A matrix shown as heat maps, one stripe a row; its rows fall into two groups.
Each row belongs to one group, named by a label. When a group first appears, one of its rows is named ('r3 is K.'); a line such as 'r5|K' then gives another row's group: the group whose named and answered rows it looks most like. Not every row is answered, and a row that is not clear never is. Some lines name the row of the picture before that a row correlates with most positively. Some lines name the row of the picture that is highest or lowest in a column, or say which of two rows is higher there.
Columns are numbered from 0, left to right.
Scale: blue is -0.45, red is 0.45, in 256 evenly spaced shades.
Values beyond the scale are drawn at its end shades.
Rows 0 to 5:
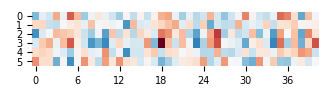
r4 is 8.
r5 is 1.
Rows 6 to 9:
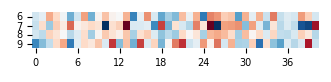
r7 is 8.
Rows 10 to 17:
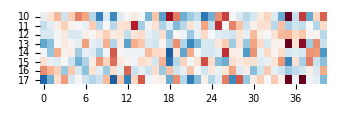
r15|1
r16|1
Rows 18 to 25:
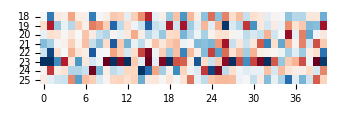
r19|8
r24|8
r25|1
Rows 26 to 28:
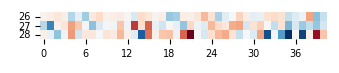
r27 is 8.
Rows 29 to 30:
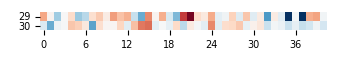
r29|1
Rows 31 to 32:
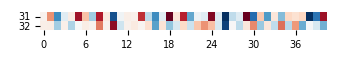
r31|8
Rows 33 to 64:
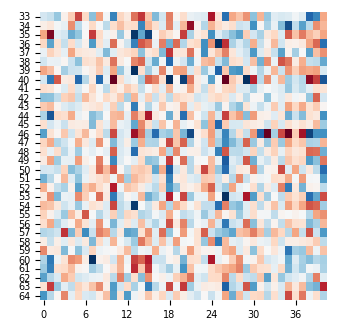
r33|8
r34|1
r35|8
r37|1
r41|1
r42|1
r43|8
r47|8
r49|8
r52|1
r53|8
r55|1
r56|8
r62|1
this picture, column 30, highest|40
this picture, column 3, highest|57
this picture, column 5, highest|33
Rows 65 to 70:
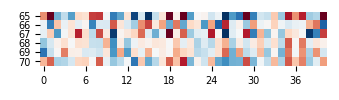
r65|8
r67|8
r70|8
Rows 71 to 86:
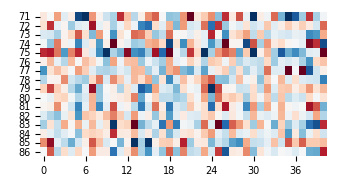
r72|8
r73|8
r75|1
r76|1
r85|8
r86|8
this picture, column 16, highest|75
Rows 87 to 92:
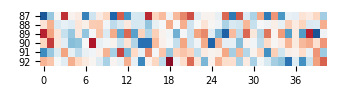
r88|8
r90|8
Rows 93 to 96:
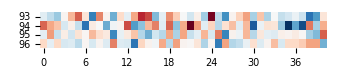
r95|8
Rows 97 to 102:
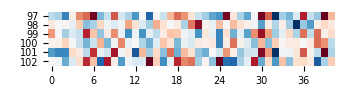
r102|8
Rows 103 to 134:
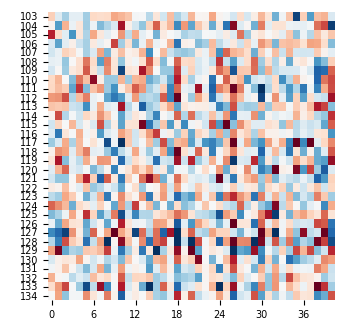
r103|1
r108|8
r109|8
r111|1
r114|8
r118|1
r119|8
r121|8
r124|1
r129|8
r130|1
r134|8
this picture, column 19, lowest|115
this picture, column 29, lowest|128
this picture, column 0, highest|105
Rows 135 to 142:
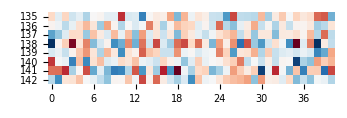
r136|8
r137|1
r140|1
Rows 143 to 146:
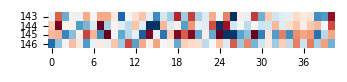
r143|8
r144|8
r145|8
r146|1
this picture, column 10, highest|144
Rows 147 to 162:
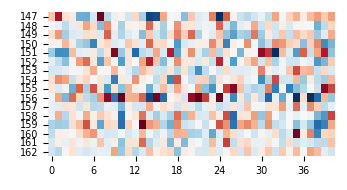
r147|8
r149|8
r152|8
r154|1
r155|1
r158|8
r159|8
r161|8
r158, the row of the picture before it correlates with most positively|143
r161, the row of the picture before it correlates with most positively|143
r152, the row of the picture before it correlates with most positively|145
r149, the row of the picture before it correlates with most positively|145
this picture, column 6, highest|155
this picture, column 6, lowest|150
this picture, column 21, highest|156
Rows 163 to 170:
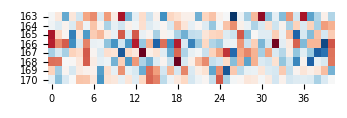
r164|1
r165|1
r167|8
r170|8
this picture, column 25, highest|167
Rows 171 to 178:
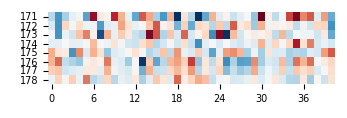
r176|8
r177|8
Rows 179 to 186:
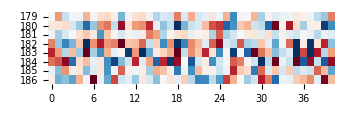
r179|8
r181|8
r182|1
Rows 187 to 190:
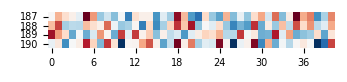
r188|8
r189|1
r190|8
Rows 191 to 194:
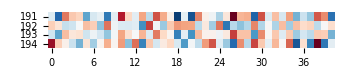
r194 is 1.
